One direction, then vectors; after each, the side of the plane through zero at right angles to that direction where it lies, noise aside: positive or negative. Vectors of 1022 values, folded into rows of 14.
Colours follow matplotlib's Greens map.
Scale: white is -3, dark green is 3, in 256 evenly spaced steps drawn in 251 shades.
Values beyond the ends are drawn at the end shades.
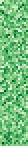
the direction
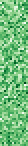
positive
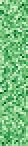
positive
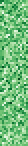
negative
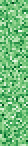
positive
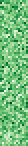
negative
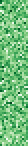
negative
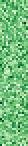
negative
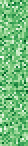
positive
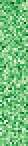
negative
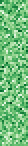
negative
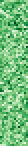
negative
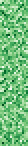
positive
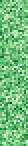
negative
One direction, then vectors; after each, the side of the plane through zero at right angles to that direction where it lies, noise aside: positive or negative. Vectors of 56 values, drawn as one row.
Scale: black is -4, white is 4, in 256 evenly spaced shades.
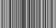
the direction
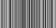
positive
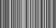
negative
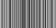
positive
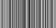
positive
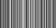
negative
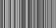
positive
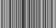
positive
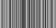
positive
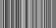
negative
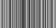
positive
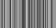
positive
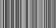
negative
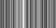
negative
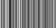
positive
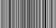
positive
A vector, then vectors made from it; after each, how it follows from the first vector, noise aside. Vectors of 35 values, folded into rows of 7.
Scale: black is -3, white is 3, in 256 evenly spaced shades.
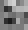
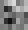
copied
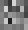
sign-scrambled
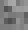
shrunk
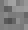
shrunk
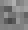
shrunk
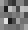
sign-scrambled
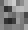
copied
